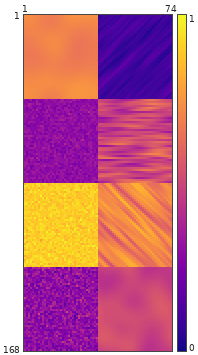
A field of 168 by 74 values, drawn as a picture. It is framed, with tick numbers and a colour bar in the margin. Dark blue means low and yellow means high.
The table splits into 4 rows of 2 panels. Panel 1,1: high, smooth, faint in contrast. Panel 1,2: very low, slanting up to the right, faint in contrast. Panel 2,1: low, fine-grained, faint in contrast. Panel 2,2: middling, streaked across. Panel 3,1: very high, fine-grained, faint in contrast. Panel 3,2: high, slanting down to the right. Panel 4,1: low, fine-grained. Panel 4,2: middling, smooth, faint in contrast.
